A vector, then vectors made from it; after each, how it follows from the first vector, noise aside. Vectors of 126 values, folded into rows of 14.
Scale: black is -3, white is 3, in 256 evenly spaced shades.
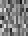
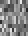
sign-scrambled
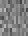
shrunk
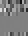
partly zeroed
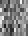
sign-scrambled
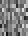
reversed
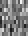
sign-scrambled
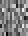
reversed
